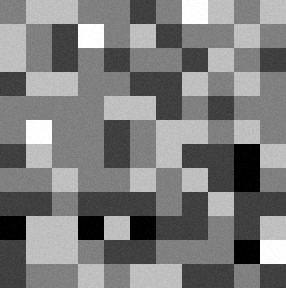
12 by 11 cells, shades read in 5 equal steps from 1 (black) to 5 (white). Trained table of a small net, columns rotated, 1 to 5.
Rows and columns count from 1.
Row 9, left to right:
2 2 3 2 2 2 3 2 4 2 2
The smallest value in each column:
1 2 2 1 2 1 2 2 2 1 2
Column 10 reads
3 4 3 4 3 4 1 1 2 2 1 3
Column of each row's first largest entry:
8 4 1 2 5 2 2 3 9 2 11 4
